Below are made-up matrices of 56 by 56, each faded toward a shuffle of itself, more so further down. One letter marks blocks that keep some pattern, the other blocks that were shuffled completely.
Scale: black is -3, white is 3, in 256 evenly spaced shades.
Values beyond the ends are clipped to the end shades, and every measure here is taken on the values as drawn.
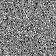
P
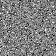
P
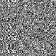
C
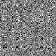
C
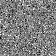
P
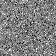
P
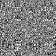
C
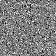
P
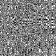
C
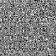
C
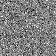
P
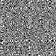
C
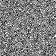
P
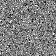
P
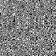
C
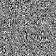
C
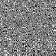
C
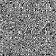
C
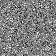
P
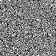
P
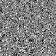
C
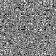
C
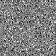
C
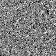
P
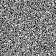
P
